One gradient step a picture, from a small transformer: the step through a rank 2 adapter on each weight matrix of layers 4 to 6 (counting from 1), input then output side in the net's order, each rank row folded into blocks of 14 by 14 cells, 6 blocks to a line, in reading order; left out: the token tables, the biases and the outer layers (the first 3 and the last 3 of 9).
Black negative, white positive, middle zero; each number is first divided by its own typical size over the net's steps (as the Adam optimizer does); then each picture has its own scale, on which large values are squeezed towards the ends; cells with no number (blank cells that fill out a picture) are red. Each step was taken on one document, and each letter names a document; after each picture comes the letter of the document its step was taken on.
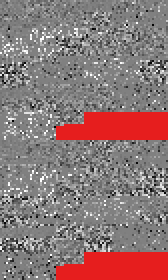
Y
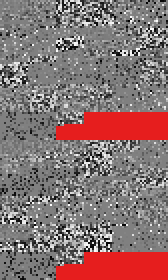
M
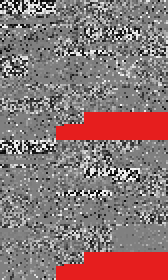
M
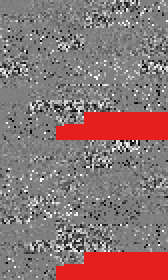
Y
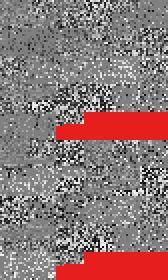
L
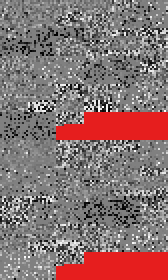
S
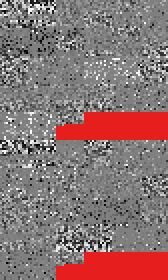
Y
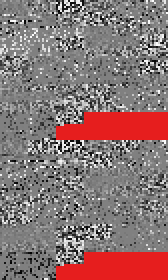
M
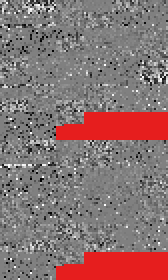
Y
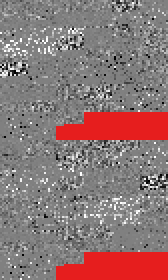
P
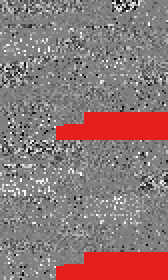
P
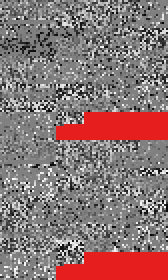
S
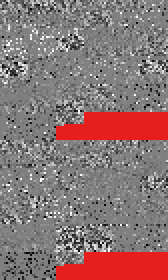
Y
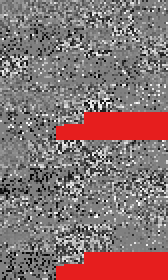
M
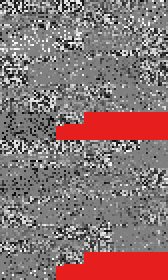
M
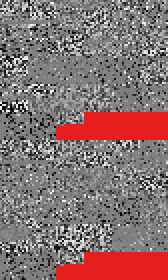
M
